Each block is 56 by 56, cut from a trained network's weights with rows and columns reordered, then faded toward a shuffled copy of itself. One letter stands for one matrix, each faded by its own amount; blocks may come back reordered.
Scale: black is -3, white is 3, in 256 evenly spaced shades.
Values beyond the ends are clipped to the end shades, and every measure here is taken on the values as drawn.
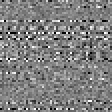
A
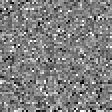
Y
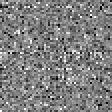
Y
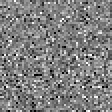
Y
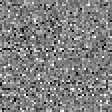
Y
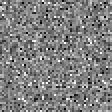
Y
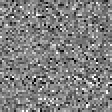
Y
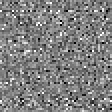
Y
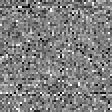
Y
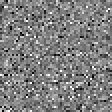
Y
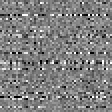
A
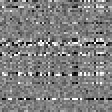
A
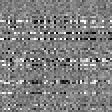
A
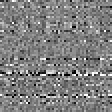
A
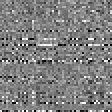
A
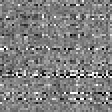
A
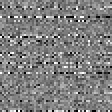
A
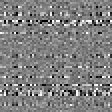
A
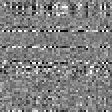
A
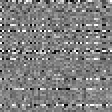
A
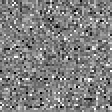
Y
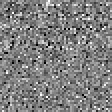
Y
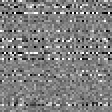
A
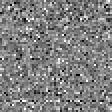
Y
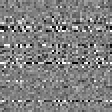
A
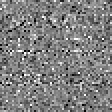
Y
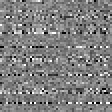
A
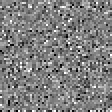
Y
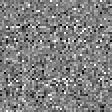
Y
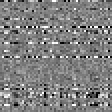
A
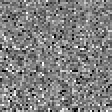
Y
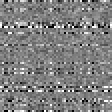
A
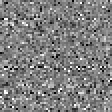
Y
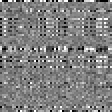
A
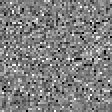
Y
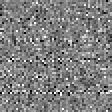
Y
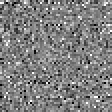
Y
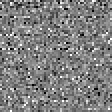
Y
